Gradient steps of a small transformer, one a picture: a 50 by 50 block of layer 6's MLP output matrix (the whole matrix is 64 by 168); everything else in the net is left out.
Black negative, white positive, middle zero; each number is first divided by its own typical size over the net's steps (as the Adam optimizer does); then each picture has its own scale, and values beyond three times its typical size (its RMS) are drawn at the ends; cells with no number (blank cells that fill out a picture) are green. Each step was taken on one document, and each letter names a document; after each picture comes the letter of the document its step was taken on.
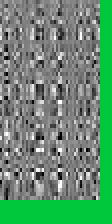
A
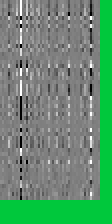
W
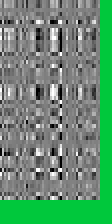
A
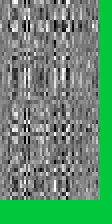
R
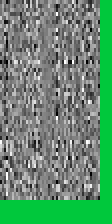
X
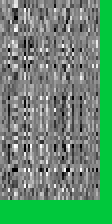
R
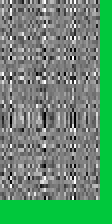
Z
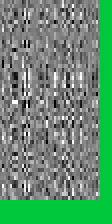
R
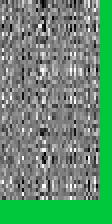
Z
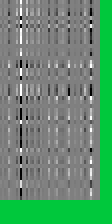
W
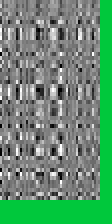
A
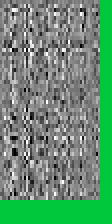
R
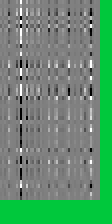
W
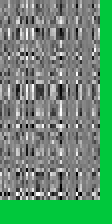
A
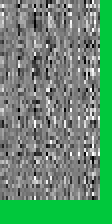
X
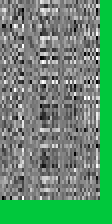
Z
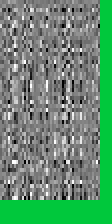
R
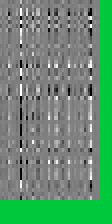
W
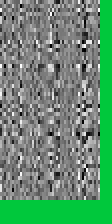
X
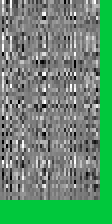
Z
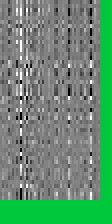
W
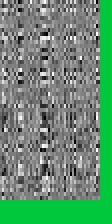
Z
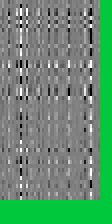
W
